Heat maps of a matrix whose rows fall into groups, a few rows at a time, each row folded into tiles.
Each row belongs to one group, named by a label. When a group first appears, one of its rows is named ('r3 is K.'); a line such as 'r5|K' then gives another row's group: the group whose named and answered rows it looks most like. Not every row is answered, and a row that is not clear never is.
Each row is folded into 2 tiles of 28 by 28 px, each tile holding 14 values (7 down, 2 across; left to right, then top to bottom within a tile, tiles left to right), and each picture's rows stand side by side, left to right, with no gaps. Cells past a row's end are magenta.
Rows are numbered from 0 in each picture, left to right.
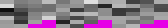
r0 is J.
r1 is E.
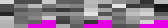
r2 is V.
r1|E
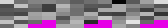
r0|J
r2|E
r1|E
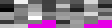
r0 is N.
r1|E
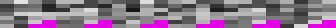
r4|V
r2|E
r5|J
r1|V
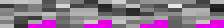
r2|J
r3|V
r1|V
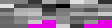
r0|V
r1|N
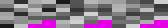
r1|E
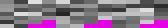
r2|V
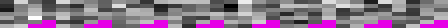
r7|J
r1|N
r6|J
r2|V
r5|J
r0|N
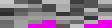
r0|J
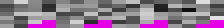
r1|E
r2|N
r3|E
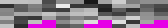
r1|V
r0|N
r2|J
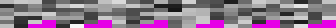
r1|J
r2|J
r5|J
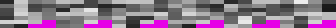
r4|E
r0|V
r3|V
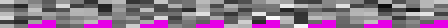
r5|J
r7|E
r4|E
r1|V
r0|N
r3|E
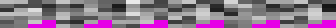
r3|N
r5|N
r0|V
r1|N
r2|V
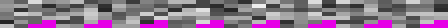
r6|N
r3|V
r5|E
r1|N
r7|N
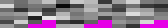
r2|V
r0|E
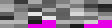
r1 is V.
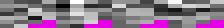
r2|V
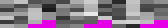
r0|N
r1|E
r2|V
